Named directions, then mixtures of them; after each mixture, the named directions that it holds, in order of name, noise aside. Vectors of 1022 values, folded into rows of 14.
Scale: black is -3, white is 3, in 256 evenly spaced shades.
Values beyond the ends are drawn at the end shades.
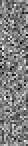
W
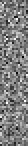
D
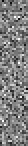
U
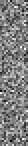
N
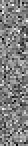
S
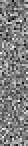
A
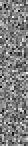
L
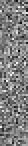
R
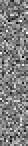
A, N, S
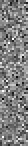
A, R, U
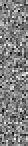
L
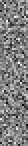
D, U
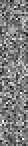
D, N, U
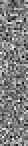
A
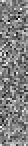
A, D, U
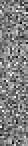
R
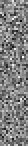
A, D
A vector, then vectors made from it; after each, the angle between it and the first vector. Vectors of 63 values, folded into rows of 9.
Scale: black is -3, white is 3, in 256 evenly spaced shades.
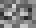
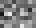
nearly parallel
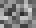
nearly opposite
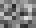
nearly opposite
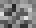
nearly opposite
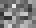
nearly parallel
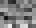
partly aligned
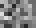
nearly opposite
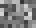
partly opposed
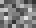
partly opposed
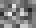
nearly parallel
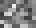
nearly parallel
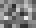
nearly opposite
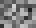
nearly parallel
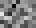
nearly opposite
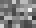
partly opposed
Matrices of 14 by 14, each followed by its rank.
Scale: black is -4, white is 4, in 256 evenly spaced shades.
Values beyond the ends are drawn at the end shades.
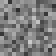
full rank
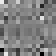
two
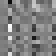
two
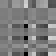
one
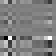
one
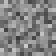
full rank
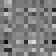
two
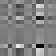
one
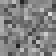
full rank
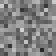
full rank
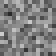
full rank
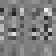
two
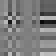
one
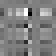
one
